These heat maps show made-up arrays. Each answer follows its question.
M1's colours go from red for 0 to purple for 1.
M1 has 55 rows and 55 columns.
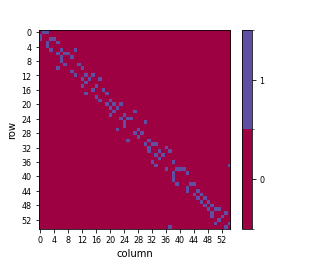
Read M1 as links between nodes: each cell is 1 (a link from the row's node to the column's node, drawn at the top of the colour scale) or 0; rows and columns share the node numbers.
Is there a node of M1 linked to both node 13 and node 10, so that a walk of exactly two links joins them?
yes
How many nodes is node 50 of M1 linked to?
2
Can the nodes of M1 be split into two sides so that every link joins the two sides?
no
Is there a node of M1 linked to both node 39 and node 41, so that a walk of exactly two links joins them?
yes
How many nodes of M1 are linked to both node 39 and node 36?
1
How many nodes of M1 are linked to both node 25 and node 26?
1
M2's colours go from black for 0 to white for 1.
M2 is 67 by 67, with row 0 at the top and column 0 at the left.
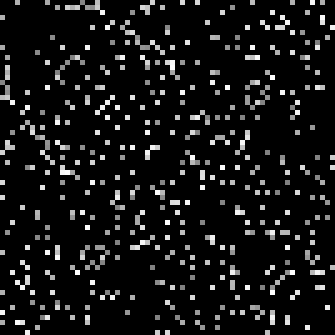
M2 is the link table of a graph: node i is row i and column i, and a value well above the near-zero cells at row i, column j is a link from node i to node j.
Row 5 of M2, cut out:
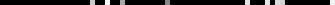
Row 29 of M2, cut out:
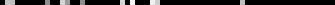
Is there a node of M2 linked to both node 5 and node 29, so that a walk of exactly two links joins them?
yes
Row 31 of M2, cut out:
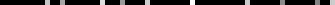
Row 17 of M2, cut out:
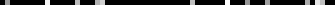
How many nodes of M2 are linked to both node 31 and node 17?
5
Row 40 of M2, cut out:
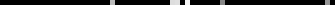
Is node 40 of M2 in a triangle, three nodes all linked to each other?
no
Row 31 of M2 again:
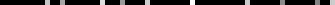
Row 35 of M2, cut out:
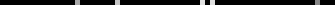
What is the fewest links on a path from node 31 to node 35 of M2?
2
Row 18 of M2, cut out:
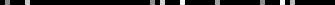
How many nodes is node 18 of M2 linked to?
9
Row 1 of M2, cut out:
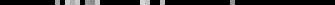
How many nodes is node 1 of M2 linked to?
11
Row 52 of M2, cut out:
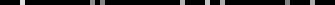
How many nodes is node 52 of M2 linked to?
8
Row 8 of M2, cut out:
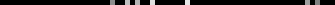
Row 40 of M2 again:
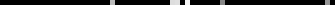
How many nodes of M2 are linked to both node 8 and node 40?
2
